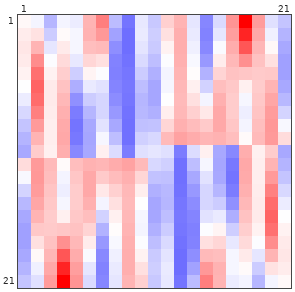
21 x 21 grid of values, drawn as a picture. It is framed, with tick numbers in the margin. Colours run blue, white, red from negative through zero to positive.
Grain: streaks running down. Slope: none. Histogram: bell-shaped. Symmetry: a half turn.
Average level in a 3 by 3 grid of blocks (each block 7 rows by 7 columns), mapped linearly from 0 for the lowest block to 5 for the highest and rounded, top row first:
505 / 414 / 505
